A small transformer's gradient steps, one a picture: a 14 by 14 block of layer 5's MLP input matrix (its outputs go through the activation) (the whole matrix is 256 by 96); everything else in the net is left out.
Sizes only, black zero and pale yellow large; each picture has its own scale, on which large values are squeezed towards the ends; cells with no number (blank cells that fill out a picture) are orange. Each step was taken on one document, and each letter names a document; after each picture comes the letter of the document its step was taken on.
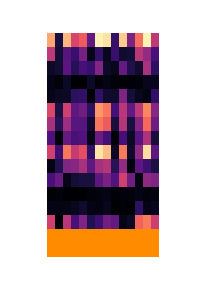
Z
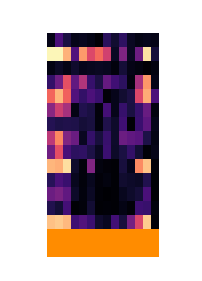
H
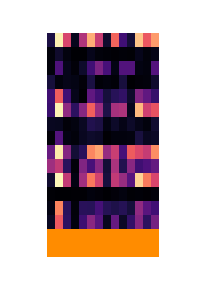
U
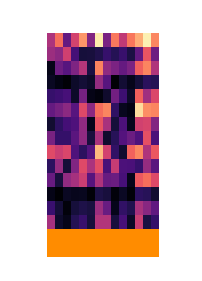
Z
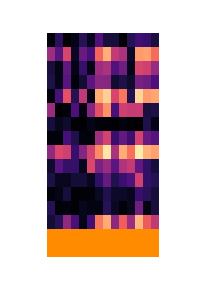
Z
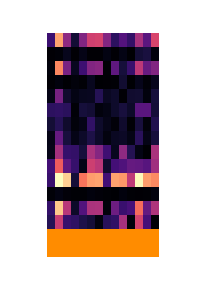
U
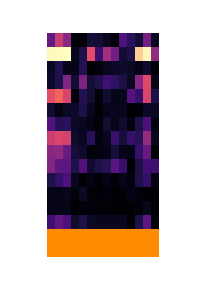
H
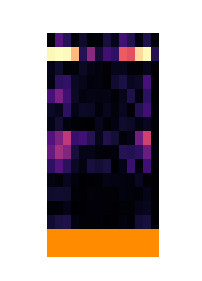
H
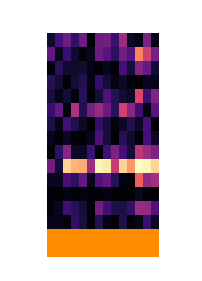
Z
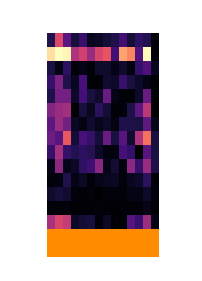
H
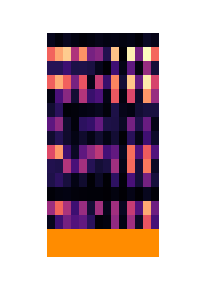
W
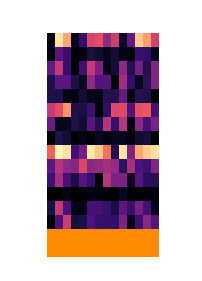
U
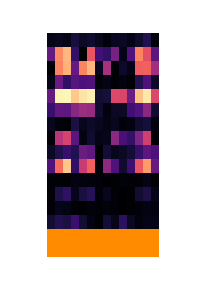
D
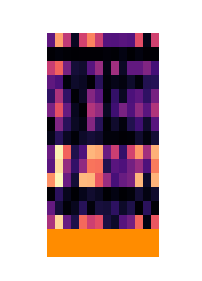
U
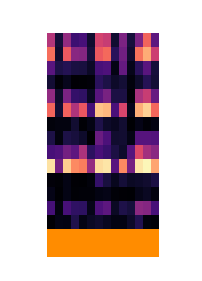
Z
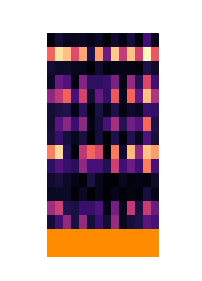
W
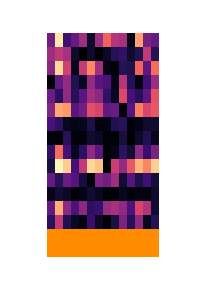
U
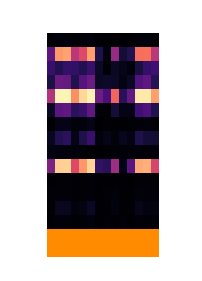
D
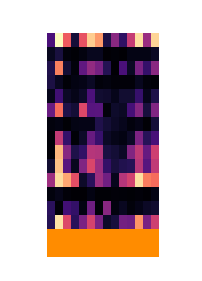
U
